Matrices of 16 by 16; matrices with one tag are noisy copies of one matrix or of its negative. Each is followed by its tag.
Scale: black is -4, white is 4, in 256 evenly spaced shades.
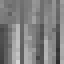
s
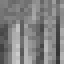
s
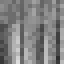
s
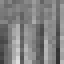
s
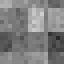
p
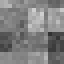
p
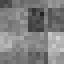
p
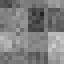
p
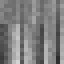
s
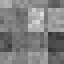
p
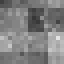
p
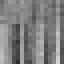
s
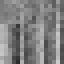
s
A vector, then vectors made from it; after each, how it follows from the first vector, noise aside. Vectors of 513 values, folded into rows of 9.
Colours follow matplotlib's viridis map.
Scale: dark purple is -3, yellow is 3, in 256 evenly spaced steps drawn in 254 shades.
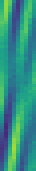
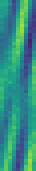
reversed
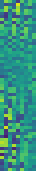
sign-scrambled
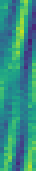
reversed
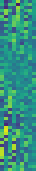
sign-scrambled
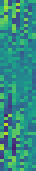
sign-scrambled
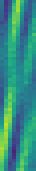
negated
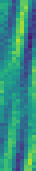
reversed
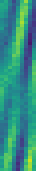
reversed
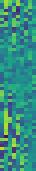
sign-scrambled
